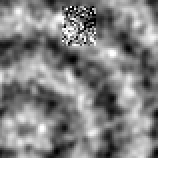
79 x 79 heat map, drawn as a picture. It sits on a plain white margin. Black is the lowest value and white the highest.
Concentric rings centre on the bottom left. The top middle is the roughest part. No overall slope runs across the table. In the top middle lies a patch that is rougher than the rest.
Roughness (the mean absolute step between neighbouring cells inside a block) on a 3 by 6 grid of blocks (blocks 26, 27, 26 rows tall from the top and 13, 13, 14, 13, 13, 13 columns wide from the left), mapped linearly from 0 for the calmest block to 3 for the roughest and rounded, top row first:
0 0 3 3 0 0 | 0 0 0 0 0 0 | 0 0 0 0 0 0
